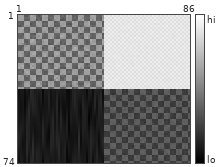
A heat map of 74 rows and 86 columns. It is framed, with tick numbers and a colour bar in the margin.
The table splits into 2 rows of 2 panels. Panel 1,1: middling, checkered, strong in contrast. Panel 1,2: very high, checkered, faint in contrast. Panel 2,1: very low, streaked downward, faint in contrast. Panel 2,2: low, checkered.
